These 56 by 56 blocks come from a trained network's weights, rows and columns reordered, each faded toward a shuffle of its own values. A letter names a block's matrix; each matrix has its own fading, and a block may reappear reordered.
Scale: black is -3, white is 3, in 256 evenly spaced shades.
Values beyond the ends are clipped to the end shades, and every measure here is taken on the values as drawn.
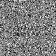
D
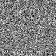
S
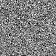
D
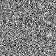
S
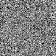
S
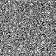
D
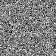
D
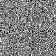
S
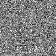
D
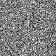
S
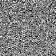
S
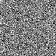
S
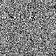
S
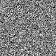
D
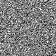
D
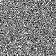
D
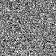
D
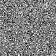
D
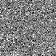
D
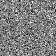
D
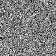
D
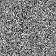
D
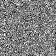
D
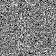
D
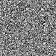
D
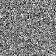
S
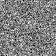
D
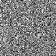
S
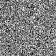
S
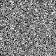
S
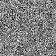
S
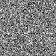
S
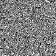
D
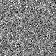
D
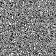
D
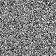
D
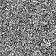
D
